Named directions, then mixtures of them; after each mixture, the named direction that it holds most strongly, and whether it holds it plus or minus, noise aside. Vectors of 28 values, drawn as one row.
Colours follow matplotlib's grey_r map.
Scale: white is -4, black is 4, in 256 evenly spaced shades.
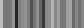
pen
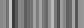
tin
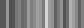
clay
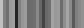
pen, plus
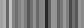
clay, minus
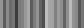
pen, plus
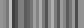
tin, plus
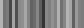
pen, plus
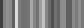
pen, minus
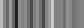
pen, plus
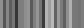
pen, plus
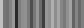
pen, plus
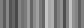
clay, plus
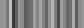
tin, plus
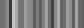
tin, minus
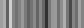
clay, minus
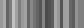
clay, minus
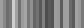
clay, minus
